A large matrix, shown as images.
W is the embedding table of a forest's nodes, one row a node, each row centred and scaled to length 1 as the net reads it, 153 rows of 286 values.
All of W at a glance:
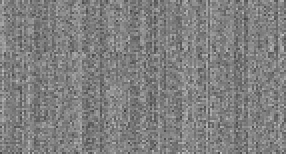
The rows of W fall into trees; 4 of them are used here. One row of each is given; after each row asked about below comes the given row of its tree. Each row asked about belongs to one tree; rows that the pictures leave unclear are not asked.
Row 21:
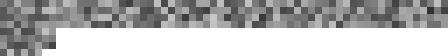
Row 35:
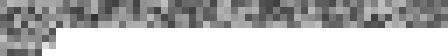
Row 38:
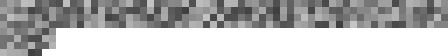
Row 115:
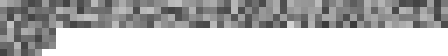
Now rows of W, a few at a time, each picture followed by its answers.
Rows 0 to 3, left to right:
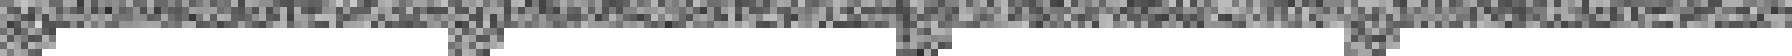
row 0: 38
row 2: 21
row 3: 38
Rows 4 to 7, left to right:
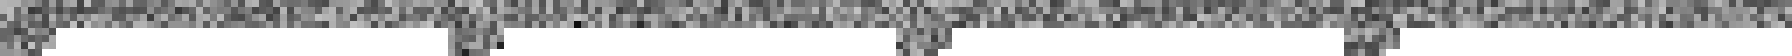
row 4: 38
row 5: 35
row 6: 38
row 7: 115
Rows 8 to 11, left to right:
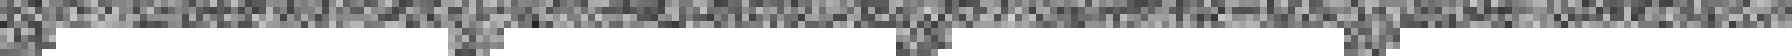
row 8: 115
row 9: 35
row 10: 115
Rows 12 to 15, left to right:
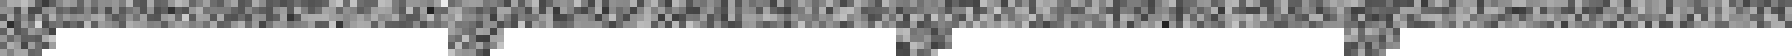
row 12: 38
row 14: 115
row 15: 115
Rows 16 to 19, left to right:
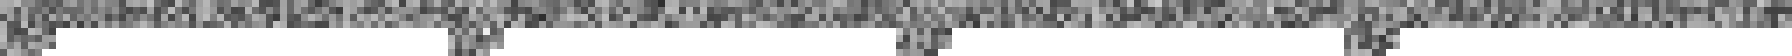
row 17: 35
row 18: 38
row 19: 38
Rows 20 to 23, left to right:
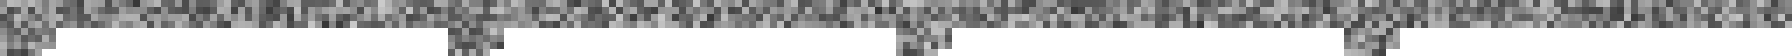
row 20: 35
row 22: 35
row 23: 38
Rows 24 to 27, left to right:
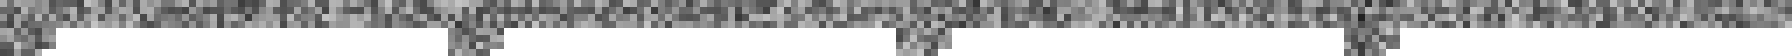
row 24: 115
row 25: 38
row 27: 21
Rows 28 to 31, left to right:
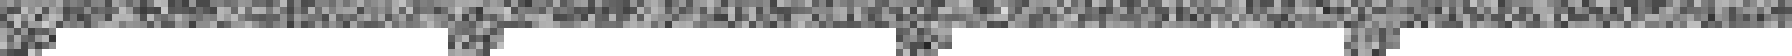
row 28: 35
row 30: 21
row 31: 38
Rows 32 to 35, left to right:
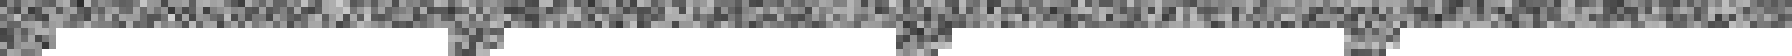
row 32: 21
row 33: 35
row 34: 38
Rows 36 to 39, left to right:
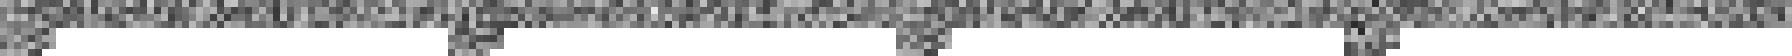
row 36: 38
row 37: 38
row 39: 115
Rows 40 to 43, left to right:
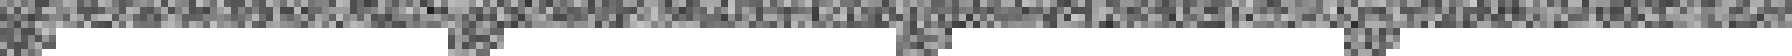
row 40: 21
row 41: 38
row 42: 38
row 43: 38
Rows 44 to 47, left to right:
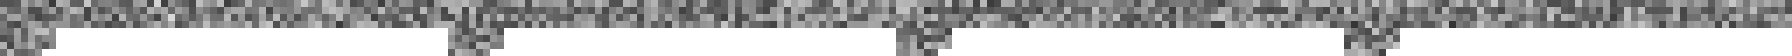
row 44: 21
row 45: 38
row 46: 38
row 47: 38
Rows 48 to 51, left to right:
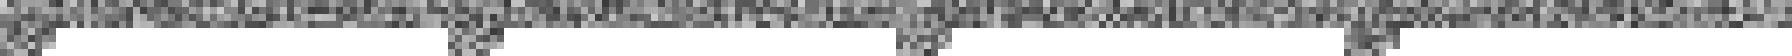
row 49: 38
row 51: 38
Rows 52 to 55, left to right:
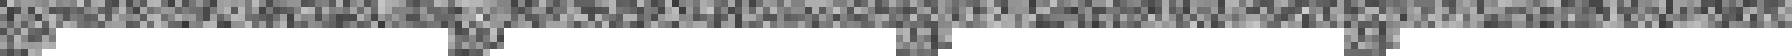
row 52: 35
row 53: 35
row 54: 115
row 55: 115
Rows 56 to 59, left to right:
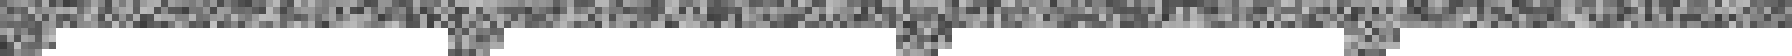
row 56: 115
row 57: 35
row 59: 35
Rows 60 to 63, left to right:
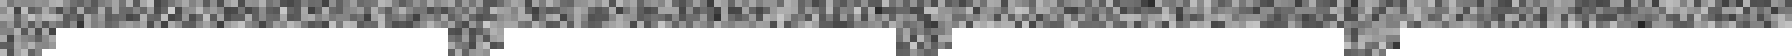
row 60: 38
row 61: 21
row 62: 115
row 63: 21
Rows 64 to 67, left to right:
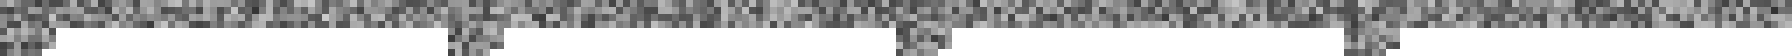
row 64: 115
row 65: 21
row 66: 21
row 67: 21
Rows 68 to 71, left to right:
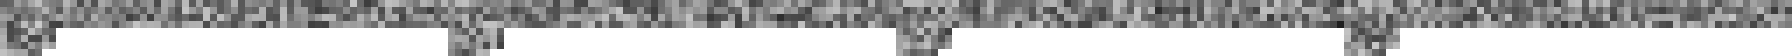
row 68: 38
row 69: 35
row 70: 35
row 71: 38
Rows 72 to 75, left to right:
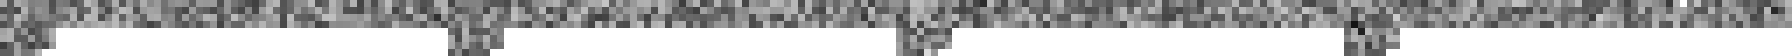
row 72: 115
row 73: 21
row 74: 35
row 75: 115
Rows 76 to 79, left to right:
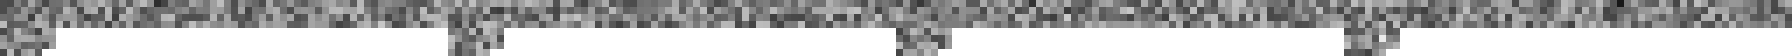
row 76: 21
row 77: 35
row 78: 21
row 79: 35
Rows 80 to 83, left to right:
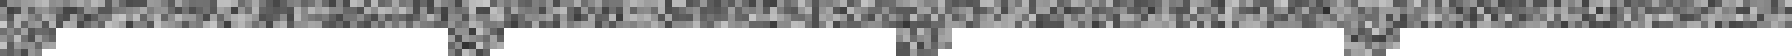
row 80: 35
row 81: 38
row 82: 115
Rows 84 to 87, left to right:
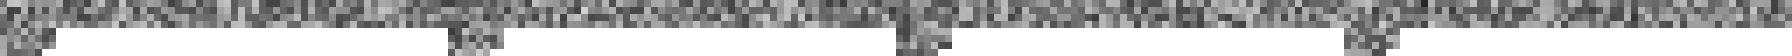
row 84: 35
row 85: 21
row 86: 21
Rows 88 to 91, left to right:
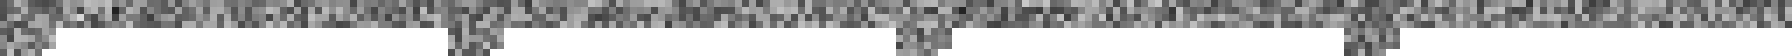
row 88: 21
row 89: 21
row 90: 38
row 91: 115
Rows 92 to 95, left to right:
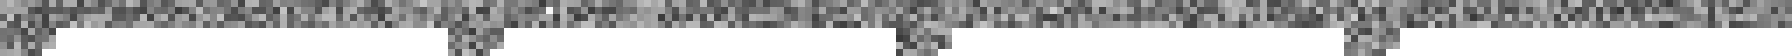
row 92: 38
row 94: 21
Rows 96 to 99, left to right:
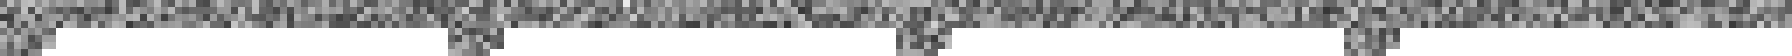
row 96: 35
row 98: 38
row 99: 38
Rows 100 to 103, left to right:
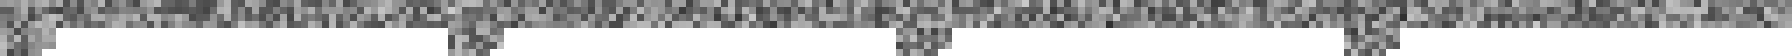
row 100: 35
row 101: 38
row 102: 38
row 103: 21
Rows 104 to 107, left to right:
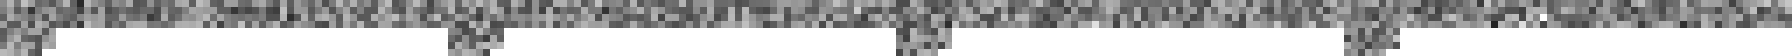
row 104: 38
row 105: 38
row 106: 21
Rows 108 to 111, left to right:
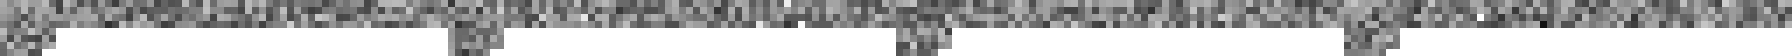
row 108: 38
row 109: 35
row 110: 115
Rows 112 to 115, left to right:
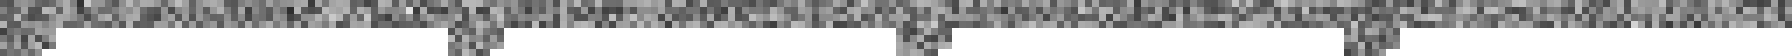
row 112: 21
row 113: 38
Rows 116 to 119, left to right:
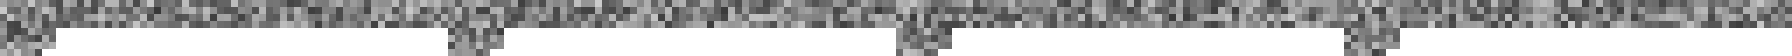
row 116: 38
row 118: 38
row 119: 38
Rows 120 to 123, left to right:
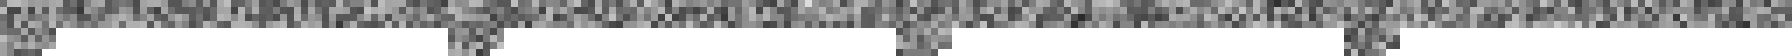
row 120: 35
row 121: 38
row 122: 21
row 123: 21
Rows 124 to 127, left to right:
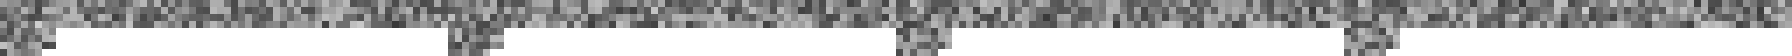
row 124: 21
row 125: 115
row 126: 21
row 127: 21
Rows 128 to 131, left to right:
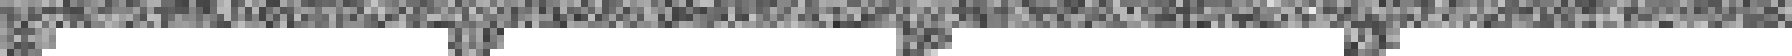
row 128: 35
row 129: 38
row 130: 35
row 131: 115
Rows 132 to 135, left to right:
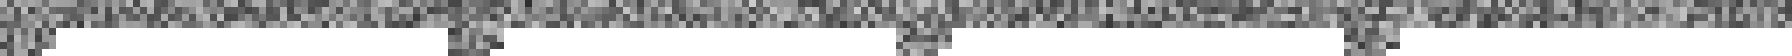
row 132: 38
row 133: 21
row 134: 38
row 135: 21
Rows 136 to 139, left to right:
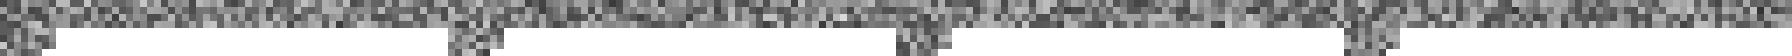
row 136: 21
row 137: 38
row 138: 115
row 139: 21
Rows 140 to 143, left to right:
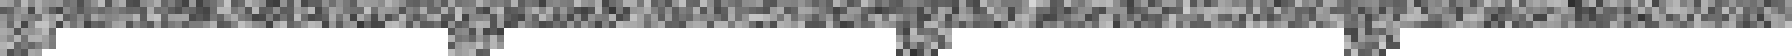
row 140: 35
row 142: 21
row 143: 21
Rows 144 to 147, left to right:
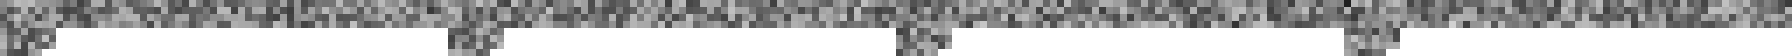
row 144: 35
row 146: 21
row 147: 35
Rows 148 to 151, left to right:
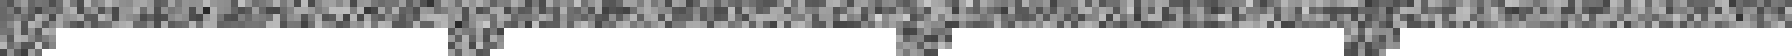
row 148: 21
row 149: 38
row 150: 38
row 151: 115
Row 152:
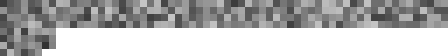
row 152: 21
